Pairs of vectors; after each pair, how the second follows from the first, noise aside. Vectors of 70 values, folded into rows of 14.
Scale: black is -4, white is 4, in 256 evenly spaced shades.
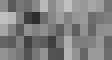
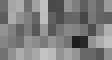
reversed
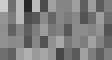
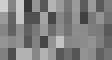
copied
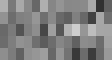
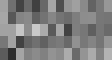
reversed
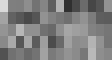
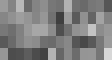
reversed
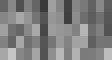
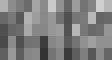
reversed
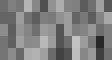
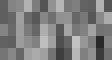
copied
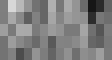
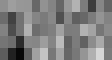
reversed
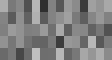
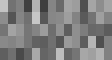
copied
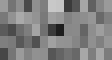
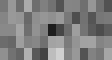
reversed
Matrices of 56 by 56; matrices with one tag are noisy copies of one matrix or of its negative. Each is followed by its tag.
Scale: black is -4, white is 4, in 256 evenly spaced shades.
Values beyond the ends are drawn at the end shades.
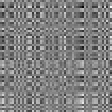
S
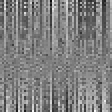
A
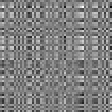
S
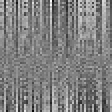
A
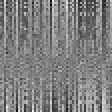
A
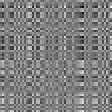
S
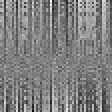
A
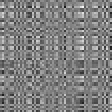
S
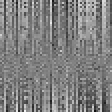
A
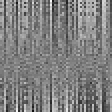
A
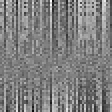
A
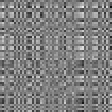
S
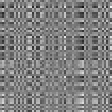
S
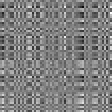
S
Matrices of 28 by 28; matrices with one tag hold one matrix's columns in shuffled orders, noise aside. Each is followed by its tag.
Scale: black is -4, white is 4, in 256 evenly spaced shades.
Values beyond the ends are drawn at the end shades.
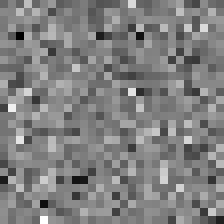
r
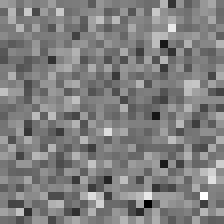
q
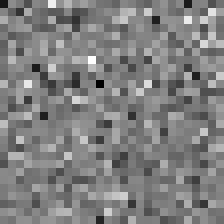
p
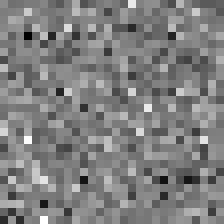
r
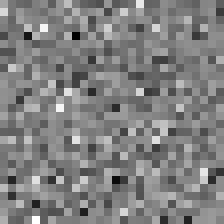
r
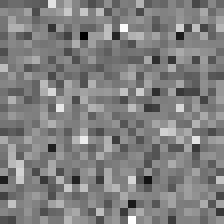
r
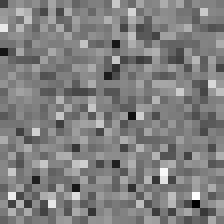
q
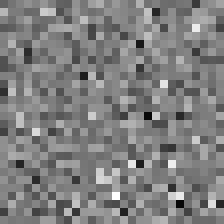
q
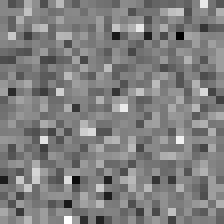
r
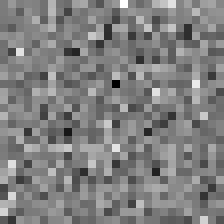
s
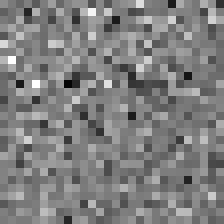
p
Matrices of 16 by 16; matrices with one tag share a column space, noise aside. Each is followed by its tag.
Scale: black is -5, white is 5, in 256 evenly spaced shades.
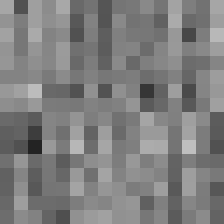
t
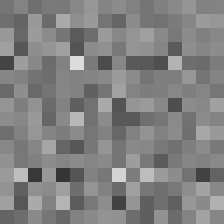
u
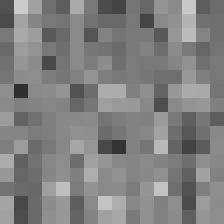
t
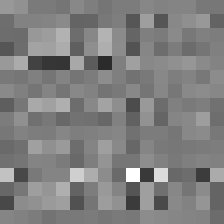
u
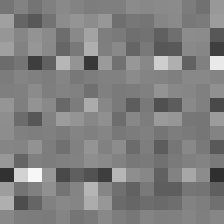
u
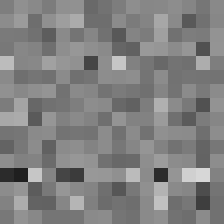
u
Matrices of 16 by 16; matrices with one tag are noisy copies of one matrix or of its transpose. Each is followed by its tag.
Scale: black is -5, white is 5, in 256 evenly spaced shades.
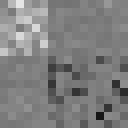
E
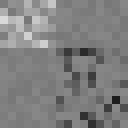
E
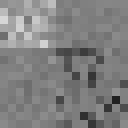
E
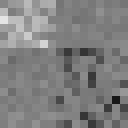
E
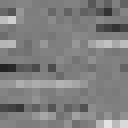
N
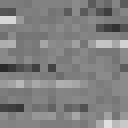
N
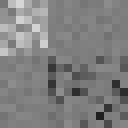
E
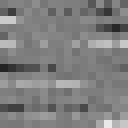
N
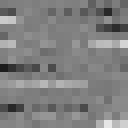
N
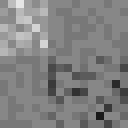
E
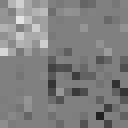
E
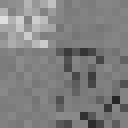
E
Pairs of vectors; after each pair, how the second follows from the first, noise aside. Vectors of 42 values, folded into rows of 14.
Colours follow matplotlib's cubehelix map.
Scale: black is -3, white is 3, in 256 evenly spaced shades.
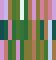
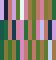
sign-scrambled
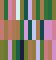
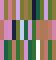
reversed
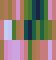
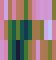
reversed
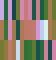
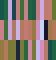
sign-scrambled
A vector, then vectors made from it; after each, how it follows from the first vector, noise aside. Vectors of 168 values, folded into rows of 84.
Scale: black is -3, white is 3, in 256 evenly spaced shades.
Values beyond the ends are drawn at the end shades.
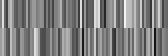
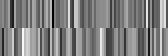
wrapped around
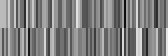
wrapped around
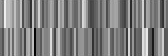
wrapped around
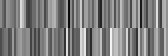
wrapped around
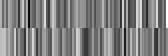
wrapped around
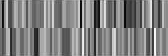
negated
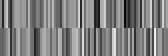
negated
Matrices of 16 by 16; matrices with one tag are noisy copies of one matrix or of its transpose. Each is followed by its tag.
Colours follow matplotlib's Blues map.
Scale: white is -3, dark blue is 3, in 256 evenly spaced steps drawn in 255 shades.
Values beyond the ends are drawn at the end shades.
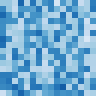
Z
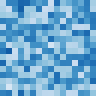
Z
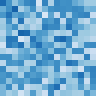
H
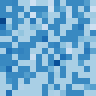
H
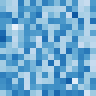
Z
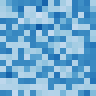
Z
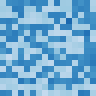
Z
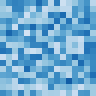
Z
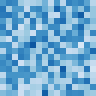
H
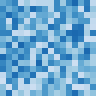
H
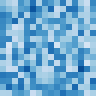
Z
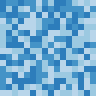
H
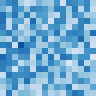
H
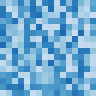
Z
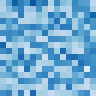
Z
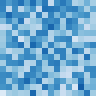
H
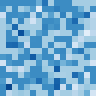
H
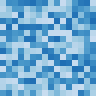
Z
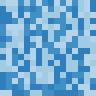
Z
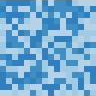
H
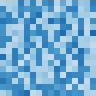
Z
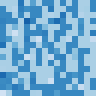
Z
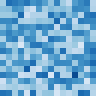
Z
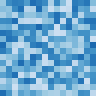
Z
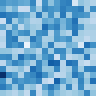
H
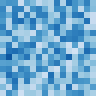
H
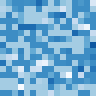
Z
